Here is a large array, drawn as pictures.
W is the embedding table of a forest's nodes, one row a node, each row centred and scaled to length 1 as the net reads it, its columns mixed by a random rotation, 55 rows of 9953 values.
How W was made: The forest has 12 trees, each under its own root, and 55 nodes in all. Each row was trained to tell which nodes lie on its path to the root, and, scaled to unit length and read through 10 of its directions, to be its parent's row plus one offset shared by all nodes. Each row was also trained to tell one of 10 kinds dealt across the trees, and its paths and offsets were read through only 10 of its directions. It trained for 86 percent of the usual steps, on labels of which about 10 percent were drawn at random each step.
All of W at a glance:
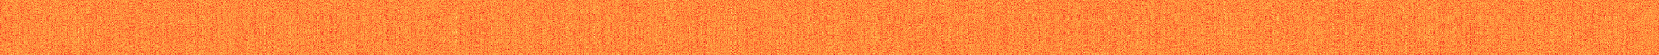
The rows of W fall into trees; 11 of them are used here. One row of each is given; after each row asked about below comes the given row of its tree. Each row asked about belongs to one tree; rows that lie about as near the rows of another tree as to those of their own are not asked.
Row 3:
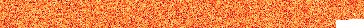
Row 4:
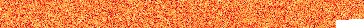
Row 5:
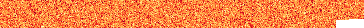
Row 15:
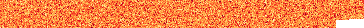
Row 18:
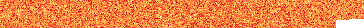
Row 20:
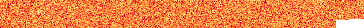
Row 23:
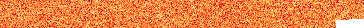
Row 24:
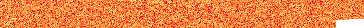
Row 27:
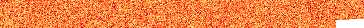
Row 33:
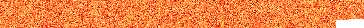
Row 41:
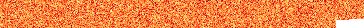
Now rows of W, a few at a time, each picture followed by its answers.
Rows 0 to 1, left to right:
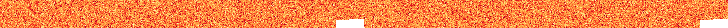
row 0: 5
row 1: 24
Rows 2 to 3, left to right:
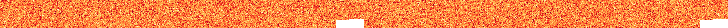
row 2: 33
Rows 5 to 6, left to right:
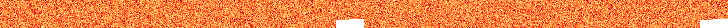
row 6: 3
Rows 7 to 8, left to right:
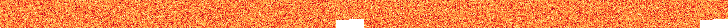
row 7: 4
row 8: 3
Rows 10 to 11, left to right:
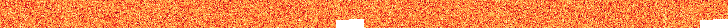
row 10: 33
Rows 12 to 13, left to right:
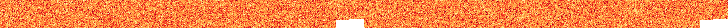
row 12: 24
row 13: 23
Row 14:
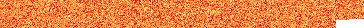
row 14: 20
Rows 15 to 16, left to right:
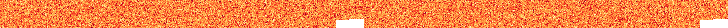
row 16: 18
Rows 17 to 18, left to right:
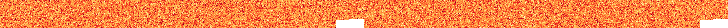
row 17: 18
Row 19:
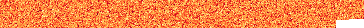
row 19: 33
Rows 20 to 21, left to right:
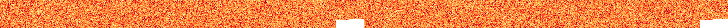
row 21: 3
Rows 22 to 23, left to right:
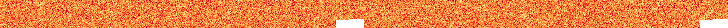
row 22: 20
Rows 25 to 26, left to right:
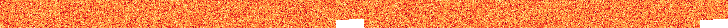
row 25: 3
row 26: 4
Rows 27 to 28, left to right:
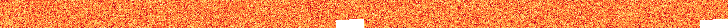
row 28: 41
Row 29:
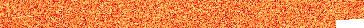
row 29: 23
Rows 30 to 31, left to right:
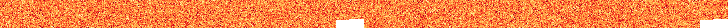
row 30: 27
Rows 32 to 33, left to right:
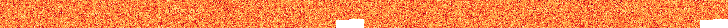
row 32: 18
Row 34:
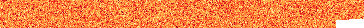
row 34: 23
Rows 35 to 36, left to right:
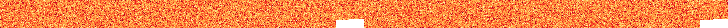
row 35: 20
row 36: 27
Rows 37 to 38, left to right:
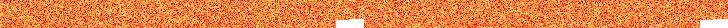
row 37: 23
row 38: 5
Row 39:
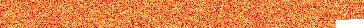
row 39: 33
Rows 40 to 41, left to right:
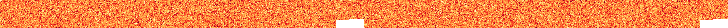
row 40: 33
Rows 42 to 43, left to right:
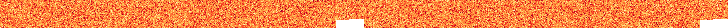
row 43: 27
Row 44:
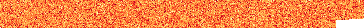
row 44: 41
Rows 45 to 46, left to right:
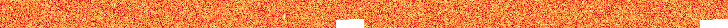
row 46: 3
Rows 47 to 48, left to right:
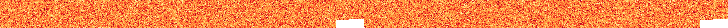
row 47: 4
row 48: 41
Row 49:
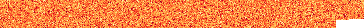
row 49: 20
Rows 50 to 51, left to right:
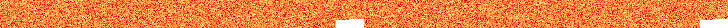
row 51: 41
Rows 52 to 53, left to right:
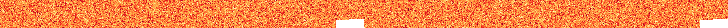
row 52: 5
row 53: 4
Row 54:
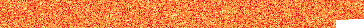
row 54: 5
